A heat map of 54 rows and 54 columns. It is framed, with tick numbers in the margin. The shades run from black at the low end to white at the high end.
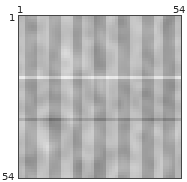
Average level on the scale: 70%. Odd lines: rows 21 and 35. Slope: none. Stripes: upright, repeating 7 times.
